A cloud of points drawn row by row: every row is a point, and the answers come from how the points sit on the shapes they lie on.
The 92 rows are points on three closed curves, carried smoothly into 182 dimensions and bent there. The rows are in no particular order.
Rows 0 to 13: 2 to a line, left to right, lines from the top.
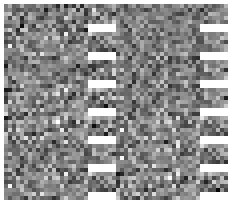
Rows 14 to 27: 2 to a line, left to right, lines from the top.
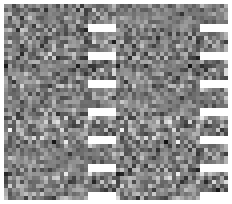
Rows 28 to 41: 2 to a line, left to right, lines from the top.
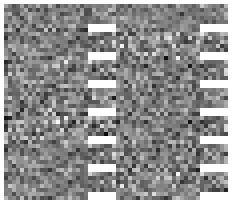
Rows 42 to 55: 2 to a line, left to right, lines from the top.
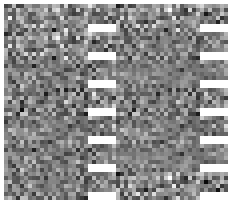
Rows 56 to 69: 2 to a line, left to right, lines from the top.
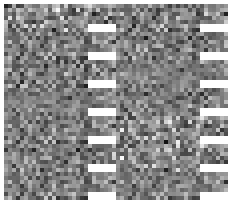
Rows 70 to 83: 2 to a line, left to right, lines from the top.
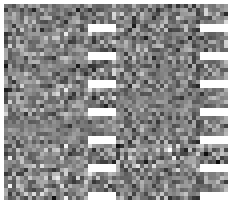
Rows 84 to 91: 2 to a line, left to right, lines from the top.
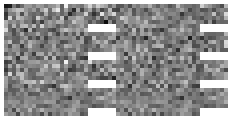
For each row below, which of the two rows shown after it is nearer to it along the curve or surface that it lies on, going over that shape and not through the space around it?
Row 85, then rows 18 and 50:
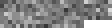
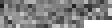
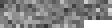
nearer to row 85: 50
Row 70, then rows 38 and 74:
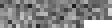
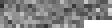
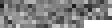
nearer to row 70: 74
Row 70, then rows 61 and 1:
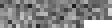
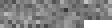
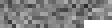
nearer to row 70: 1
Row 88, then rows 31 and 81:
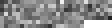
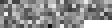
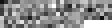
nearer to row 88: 31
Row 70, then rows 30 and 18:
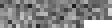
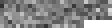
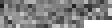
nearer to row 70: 18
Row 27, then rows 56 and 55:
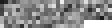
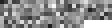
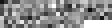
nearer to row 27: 55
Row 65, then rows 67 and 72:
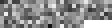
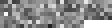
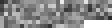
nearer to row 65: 67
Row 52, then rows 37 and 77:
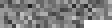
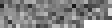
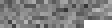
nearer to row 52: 77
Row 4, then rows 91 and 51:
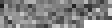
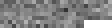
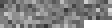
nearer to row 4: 51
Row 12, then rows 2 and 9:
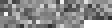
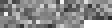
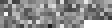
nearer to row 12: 2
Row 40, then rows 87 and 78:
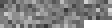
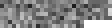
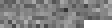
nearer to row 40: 78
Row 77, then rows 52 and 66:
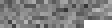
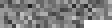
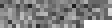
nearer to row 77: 52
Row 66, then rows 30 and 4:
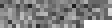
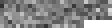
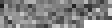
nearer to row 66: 4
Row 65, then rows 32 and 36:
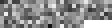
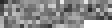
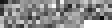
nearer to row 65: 36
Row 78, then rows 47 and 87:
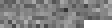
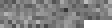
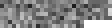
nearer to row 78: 47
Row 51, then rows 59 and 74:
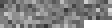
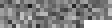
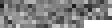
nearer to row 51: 74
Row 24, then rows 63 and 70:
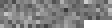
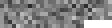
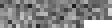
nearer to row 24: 63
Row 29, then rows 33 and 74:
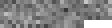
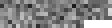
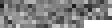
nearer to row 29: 74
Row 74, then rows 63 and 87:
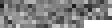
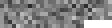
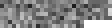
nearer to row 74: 87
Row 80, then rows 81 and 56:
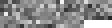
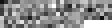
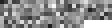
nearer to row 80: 56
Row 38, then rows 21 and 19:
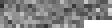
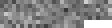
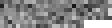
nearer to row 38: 21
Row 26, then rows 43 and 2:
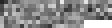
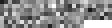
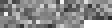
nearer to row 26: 2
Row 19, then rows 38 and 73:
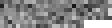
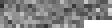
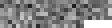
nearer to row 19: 73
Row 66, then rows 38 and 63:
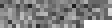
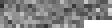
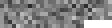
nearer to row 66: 63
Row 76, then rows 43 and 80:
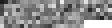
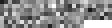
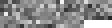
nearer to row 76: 80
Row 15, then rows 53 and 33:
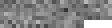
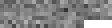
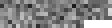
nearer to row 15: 53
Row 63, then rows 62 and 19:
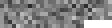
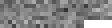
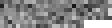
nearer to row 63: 62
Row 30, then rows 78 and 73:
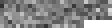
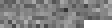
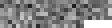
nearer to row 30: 78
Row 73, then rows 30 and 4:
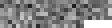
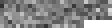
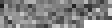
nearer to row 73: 4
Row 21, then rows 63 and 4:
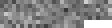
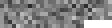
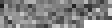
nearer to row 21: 4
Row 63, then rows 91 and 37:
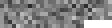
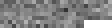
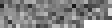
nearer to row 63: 91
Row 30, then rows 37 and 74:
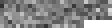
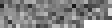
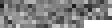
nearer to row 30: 74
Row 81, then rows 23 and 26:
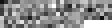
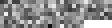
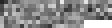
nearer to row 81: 23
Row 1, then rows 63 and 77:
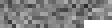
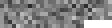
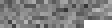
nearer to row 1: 63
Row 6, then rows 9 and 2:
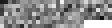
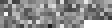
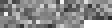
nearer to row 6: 2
